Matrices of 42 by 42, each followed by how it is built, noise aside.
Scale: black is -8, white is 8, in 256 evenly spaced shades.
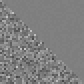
lower triangular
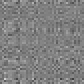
low rank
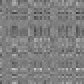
low rank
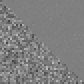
lower triangular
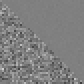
lower triangular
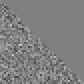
lower triangular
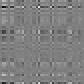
low rank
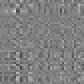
low rank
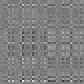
low rank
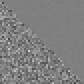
lower triangular
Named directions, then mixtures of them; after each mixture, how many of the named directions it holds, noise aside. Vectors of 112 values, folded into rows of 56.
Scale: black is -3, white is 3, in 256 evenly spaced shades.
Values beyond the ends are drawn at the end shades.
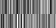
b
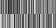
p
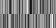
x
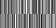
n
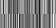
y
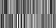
two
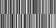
three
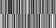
three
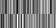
one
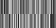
two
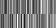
two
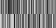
one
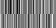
three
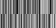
two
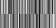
three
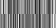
one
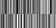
one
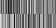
one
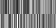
three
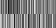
one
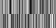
one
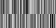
two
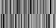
three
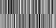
three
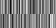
three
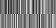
three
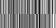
two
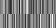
three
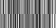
one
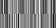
one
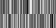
one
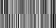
one
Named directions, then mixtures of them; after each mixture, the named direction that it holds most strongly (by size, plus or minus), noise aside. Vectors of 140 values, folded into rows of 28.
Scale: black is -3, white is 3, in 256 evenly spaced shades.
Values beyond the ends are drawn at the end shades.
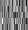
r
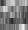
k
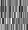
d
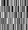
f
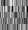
f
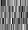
d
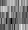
k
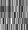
d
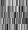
r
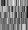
f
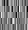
f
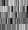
k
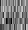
d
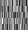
r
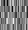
f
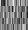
f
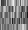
k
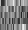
k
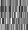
d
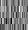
d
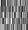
d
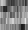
k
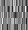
r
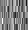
r
